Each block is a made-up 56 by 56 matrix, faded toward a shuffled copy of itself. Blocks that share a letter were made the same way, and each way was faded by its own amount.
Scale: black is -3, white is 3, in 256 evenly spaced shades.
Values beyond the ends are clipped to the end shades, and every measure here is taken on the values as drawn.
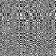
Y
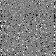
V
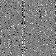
V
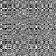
Y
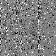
V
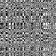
Y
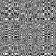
Y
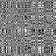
Y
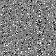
V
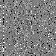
V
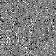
V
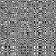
Y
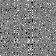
V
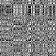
Y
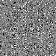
V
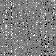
V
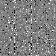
V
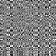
Y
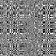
Y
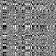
Y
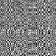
Y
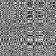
Y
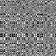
Y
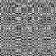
Y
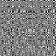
Y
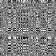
Y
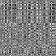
Y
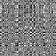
Y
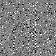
V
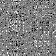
V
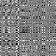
Y
